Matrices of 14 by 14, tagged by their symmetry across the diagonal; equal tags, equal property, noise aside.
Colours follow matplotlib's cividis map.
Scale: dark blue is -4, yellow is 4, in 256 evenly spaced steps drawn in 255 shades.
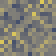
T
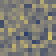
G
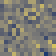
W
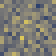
G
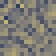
T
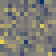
W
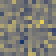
W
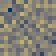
T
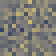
W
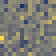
G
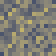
T
